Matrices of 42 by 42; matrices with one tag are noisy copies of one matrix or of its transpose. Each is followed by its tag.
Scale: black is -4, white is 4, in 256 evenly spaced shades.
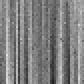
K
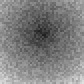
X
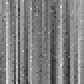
K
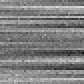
K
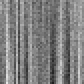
K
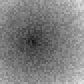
X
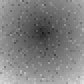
X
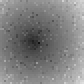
X
